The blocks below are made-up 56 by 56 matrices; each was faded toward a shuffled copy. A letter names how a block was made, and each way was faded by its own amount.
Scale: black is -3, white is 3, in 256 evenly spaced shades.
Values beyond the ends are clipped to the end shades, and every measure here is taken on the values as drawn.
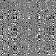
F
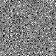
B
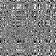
F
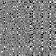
F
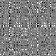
F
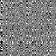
F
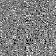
B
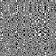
F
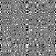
F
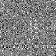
B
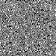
B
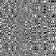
F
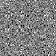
B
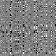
F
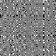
F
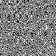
B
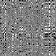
F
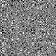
B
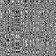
F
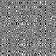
F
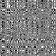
F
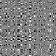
F
